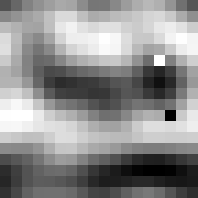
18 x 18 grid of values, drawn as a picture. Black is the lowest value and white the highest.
Stripes: horizontal, repeating 2 times. Ninth with the lowest average: bottom right. Lone odd cells: 2, 1 higher and 1 lower than their neighbours.
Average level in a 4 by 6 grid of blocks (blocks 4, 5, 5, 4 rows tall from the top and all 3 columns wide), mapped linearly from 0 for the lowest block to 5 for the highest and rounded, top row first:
3 4 5 4 5 4 / 4 2 2 3 2 3 / 5 4 4 3 4 4 / 1 2 1 0 0 0
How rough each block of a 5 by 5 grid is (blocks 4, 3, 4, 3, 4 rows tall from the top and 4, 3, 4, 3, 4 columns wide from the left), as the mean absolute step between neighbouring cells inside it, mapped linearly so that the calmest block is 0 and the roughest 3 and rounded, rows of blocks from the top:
11101 / 11123 / 11013 / 10011 / 00111
